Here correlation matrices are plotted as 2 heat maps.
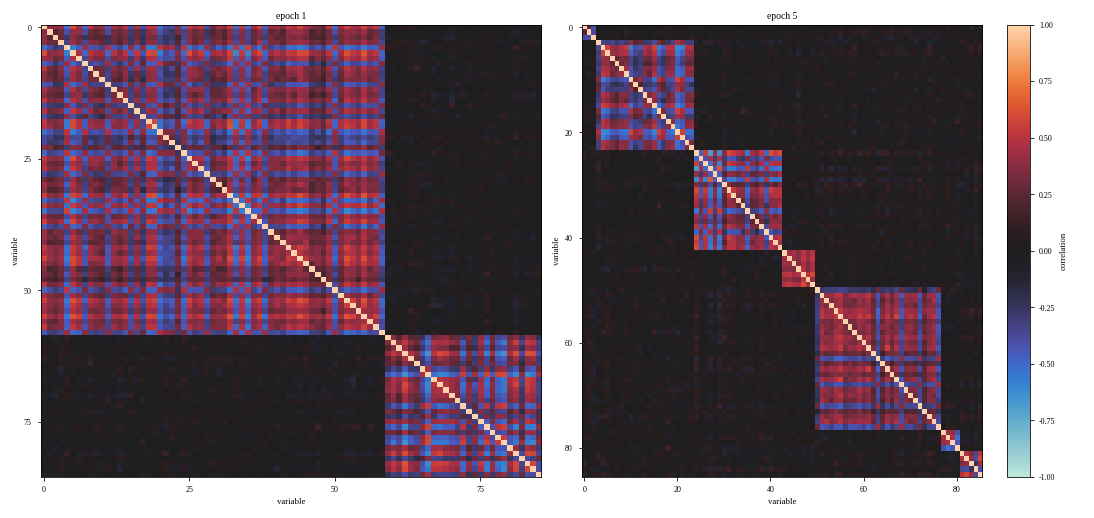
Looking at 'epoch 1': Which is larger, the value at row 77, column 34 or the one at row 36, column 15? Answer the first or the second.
the first
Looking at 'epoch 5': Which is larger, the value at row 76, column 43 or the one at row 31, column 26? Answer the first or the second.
the second
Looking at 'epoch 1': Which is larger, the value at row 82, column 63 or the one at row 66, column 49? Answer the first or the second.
the second
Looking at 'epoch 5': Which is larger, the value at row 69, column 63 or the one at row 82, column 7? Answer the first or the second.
the second
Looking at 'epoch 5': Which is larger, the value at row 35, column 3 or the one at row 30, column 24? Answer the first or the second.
the second
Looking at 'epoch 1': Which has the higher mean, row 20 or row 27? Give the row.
27
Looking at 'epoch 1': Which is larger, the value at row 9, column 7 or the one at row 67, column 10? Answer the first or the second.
the second
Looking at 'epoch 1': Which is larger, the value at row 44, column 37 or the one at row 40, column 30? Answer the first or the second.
the first
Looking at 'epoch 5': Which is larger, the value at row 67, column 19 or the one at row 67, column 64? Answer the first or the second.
the second
